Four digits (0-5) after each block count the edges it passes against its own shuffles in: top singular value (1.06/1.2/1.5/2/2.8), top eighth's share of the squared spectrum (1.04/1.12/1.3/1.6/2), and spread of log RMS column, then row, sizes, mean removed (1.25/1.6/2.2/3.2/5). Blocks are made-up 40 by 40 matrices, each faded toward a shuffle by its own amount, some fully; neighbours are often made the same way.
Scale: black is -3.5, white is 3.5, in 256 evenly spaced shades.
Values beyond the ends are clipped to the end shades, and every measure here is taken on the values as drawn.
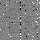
3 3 1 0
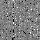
2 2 1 0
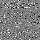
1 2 0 2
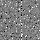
2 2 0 0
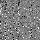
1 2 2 0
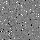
0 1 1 0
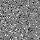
0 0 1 0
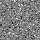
0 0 0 0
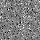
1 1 0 0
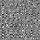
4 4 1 2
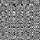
4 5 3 2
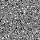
0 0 0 0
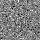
0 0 0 0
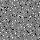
0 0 0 0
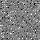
2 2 1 0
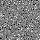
3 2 0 1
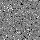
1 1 0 0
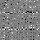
4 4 1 2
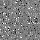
3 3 1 1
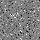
0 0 0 0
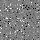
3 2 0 1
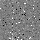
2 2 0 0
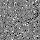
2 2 1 0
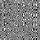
4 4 2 1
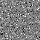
1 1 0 0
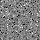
1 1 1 0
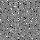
3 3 1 1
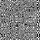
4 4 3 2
